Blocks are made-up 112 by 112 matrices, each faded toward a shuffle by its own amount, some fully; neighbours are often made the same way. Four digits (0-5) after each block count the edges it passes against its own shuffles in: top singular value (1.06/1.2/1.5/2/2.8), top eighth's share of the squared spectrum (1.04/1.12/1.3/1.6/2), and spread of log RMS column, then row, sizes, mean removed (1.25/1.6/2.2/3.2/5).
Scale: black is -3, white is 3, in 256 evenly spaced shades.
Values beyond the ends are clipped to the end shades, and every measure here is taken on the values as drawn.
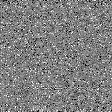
3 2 0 1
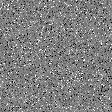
0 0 0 0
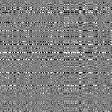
5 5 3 4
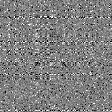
5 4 2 3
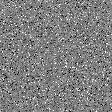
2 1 0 0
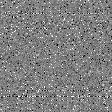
4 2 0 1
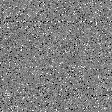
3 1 0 1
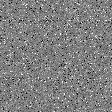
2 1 0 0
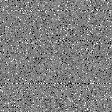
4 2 1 2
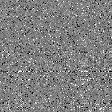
4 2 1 2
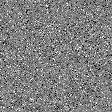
0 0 0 0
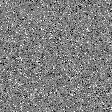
2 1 0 0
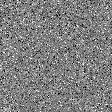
2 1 0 0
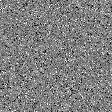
2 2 0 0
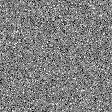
1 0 0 0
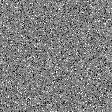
2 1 0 0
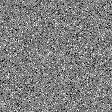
0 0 0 0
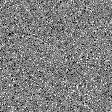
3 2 0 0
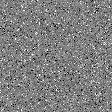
0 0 0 0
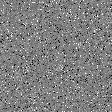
0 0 0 0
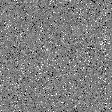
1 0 1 0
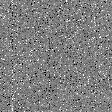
1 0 1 0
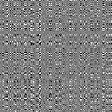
5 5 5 4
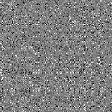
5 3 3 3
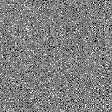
4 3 2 2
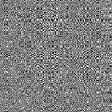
5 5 4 4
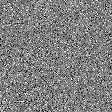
3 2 0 0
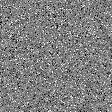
0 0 0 0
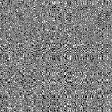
5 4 3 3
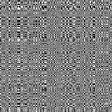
5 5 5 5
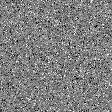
1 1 0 0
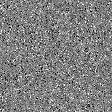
2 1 0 0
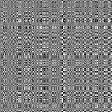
5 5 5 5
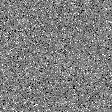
1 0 0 0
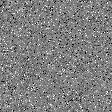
2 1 0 0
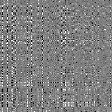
5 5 4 3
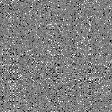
4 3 2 2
